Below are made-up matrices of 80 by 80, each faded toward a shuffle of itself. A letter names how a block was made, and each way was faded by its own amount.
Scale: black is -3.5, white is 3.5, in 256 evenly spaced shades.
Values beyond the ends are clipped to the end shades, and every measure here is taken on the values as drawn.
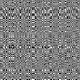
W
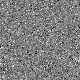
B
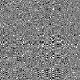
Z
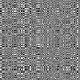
W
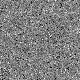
B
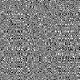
Z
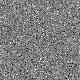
B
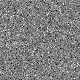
B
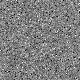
B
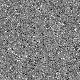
B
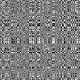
W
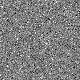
B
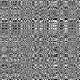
W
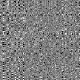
Z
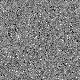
B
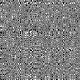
Z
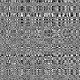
W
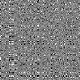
Z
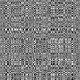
W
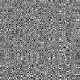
Z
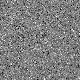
B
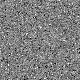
B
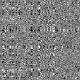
Z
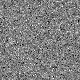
B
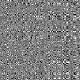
Z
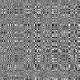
W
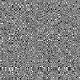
Z
